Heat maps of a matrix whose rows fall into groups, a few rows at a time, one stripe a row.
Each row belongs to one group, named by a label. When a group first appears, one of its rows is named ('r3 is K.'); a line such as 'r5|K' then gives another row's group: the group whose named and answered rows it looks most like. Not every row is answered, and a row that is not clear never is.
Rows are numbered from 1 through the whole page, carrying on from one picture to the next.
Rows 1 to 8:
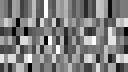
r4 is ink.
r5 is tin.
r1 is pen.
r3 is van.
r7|van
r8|ink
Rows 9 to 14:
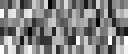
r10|van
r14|van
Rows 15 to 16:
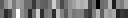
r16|ink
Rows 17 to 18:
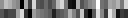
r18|ink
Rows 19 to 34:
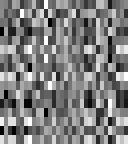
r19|pen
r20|tin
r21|pen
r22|ink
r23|pen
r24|van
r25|pen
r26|ink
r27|van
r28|tin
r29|ink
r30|ink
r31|tin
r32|van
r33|ink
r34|van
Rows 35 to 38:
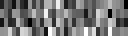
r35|ink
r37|ink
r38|tin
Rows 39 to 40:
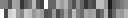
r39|pen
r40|van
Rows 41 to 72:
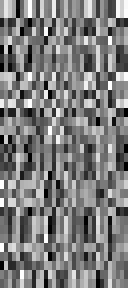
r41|van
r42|van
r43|ink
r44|pen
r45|tin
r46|ink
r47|ink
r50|tin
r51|pen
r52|van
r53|ink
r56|ink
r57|ink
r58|ink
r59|ink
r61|van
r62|tin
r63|van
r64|ink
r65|pen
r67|pen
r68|van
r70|ink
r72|tin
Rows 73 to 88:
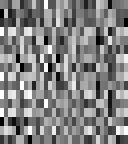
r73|pen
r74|ink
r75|ink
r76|van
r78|tin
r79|van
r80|pen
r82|tin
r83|van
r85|van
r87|van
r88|ink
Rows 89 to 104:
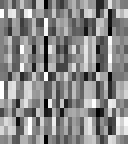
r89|tin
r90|van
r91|pen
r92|pen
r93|tin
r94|tin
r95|tin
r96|tin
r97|pen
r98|van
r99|van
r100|tin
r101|tin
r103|van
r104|tin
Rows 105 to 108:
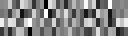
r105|tin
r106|pen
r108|ink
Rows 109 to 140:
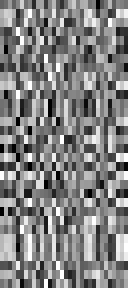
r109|tin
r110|van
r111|tin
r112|ink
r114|ink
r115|pen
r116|ink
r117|tin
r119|ink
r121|pen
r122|van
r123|ink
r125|ink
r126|van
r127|ink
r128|van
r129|tin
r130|ink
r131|van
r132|ink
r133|tin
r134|tin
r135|van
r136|van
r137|van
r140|pen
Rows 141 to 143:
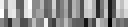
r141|van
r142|van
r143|pen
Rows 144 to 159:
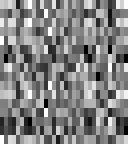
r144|van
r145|pen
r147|tin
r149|pen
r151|tin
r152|tin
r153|tin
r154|van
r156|pen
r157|ink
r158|ink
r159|van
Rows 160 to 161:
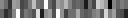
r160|pen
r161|ink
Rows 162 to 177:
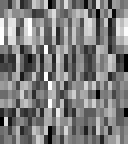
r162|pen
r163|tin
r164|van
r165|van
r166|van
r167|pen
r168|ink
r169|ink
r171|tin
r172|tin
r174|ink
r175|ink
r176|pen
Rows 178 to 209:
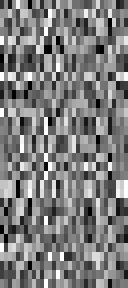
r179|tin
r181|pen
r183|tin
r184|ink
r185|ink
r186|van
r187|ink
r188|ink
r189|tin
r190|van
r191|pen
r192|pen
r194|tin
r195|pen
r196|tin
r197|pen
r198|van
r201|ink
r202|pen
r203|ink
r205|van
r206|tin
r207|ink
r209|pen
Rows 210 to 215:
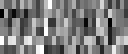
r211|ink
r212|pen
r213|pen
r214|van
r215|tin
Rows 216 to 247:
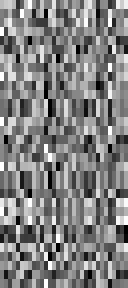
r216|van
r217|tin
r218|tin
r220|ink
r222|van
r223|tin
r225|tin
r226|tin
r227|pen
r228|pen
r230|tin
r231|ink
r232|pen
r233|tin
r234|van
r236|pen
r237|ink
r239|van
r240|van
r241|ink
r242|ink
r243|van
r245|tin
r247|pen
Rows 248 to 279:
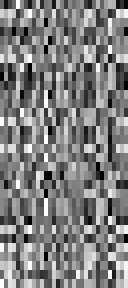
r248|ink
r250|tin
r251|ink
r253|tin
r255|ink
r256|ink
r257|ink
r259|pen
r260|tin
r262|pen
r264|van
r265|pen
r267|tin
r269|tin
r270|pen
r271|pen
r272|ink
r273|van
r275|van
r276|tin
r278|tin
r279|van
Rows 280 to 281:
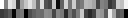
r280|van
